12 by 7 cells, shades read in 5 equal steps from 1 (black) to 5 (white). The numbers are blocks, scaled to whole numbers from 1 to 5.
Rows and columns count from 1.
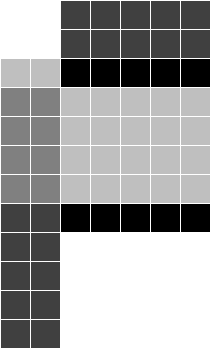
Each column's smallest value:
2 2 1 1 1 1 1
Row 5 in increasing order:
3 3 4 4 4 4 4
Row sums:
20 20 13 26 26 26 26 9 29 29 29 29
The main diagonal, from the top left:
5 5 1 4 4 4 4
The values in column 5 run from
1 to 5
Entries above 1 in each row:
7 7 2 7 7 7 7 2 7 7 7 7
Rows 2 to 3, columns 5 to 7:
2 2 2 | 1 1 1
